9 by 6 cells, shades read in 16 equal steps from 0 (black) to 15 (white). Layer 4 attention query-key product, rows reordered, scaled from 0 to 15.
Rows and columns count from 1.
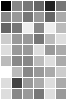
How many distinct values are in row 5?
3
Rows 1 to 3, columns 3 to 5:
7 6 2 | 7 9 6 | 14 8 14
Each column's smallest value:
0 4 7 6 2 7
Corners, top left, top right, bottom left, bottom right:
0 7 13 9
